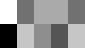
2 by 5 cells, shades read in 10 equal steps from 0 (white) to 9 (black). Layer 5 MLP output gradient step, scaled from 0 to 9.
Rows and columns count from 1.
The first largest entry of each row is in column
2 1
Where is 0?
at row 1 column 1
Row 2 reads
9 2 4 6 2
